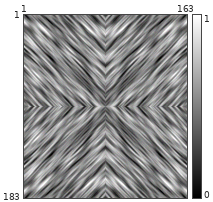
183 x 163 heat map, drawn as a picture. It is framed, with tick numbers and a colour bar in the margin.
The histogram is bell-shaped. No single row or column stands out from its neighbours. There is no seam. It mirrors both left to right and top to bottom. The centre is the ninth with the lowest average.
